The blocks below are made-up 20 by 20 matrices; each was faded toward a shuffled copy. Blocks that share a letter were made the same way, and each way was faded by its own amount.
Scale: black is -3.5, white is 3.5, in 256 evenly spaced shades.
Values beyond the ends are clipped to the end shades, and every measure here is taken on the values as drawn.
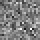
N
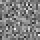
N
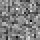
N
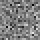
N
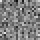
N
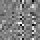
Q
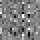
Q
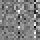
Q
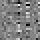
Q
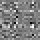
Q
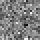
N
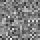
N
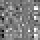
Q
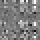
Q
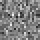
N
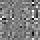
Q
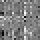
Q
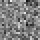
N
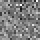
N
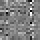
Q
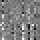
Q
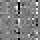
Q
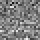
N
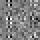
Q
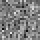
N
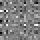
Q
